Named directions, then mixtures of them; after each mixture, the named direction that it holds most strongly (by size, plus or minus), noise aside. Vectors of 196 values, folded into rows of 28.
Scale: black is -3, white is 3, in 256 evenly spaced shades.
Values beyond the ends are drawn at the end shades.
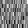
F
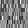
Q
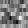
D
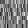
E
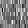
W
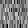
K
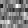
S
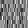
Q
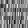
F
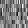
W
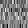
K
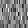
W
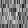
K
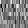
W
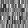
Q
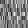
E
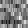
D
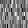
E
